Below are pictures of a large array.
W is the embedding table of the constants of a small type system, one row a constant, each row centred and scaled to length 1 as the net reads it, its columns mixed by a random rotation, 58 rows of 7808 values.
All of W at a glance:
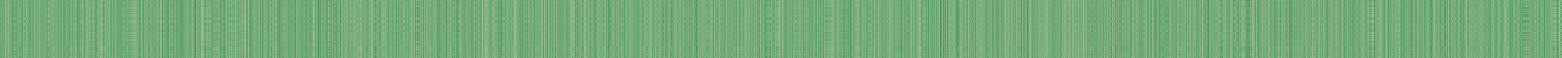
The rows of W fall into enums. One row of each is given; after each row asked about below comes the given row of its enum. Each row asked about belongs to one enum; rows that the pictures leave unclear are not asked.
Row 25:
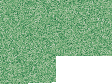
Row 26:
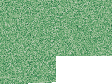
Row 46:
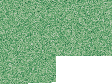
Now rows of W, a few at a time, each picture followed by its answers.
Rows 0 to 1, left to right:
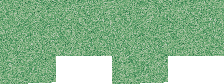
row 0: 46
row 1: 25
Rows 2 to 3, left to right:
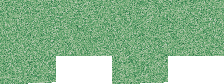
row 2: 26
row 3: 25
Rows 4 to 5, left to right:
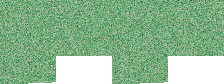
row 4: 26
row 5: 46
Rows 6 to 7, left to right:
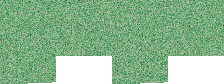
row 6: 46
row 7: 26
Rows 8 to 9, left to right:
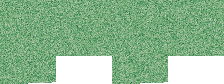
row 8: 26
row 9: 25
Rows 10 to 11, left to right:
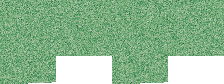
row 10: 26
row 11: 25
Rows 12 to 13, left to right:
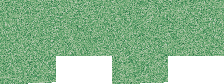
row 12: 26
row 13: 25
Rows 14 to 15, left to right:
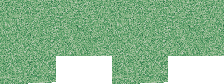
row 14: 26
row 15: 26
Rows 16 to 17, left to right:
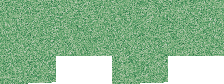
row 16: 26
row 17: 25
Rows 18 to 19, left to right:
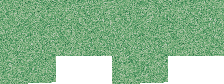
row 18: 46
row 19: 25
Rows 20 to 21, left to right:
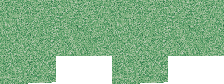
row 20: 26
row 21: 26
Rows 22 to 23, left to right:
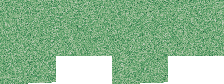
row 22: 26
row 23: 46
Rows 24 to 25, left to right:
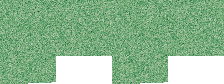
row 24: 46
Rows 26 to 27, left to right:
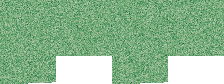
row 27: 25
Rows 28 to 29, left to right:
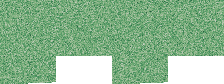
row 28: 26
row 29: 46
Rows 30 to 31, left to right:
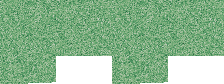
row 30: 25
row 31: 25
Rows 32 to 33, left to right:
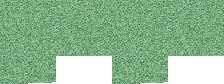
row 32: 26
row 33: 26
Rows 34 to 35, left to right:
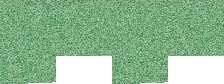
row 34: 25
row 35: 26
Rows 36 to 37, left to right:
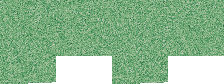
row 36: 25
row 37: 26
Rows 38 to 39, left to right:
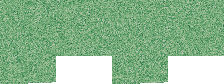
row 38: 25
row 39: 26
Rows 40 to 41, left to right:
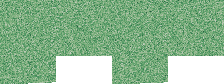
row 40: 26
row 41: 46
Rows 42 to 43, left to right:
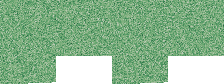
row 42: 25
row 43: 26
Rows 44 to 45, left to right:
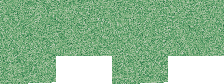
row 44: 25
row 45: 26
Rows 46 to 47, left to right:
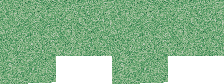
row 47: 46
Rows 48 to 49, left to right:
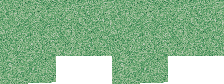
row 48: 46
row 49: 46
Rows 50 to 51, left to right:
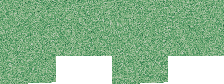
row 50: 46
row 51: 26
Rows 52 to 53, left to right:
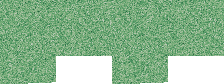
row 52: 46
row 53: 25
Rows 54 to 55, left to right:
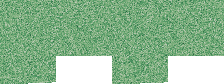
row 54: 26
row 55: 25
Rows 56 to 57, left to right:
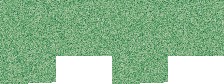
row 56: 25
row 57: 46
